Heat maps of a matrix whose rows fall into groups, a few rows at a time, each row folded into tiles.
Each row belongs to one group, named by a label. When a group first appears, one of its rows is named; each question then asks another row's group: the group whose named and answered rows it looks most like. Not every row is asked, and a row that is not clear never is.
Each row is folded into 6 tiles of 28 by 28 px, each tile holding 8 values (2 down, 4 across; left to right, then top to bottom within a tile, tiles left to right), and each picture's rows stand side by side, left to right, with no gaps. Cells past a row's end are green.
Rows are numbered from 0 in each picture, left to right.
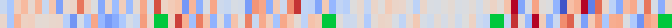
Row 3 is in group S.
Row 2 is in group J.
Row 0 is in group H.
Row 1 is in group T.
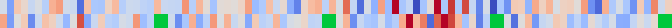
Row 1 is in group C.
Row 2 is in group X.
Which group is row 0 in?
J
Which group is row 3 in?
C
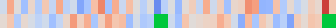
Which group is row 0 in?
X
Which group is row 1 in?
H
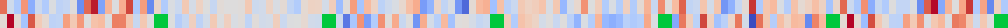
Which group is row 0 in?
T
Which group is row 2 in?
C
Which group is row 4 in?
S
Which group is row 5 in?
T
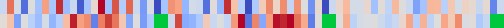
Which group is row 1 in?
X
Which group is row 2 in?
X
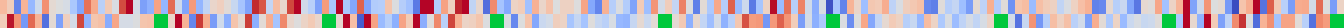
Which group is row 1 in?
T
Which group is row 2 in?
T
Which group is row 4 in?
X
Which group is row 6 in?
C
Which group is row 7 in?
S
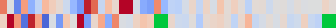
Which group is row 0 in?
T
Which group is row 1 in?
J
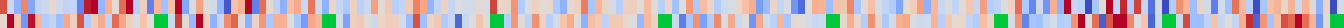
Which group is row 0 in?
T
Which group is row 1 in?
S
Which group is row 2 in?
H
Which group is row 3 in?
S
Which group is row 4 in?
C
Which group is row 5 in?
S
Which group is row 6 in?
X
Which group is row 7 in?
X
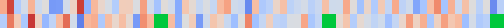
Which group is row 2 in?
X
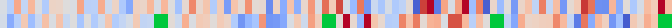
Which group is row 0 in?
C
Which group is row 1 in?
H
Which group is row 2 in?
T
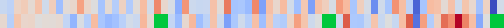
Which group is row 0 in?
H
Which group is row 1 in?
J
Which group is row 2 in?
X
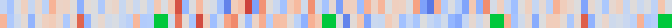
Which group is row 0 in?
J
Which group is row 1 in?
S
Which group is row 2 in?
C
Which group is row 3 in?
J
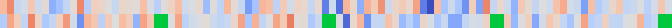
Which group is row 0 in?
S
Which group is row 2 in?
C
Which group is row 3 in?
J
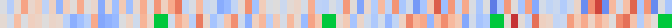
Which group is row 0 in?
H
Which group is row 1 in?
S
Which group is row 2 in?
X
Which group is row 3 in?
T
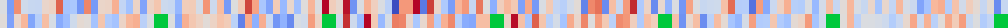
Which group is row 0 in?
J
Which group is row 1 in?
H
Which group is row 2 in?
S
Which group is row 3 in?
T
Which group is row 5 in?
X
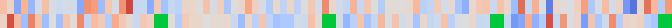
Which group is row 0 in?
T
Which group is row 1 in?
H
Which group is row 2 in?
C
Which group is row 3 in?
C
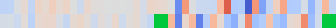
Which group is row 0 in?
J
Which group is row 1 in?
J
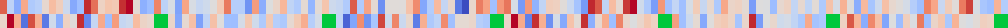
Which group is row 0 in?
T
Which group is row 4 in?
J
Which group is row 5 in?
T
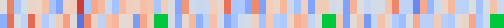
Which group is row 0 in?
S
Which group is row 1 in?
J
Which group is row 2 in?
J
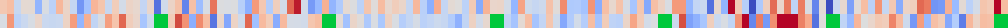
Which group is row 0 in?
X
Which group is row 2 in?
C
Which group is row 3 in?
J
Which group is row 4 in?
X
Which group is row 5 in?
H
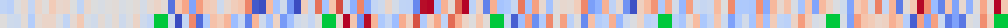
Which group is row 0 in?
J
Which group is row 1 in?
C
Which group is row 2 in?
T
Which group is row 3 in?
C
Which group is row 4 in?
J
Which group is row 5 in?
H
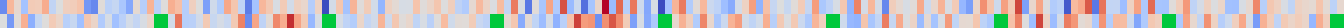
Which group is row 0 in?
C
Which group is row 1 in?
X
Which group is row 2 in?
C
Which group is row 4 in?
S
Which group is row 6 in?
S
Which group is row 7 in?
S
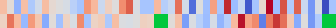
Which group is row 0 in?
T
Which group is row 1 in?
X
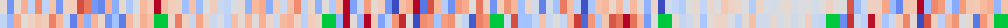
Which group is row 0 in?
H
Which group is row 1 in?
T
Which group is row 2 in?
S
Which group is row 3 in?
X
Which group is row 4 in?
J
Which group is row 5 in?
S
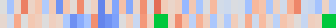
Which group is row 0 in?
H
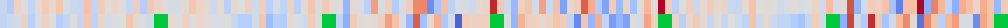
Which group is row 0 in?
J
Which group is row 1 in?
H
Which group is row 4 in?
H
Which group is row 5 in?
S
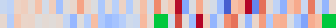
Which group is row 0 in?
H
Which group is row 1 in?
S
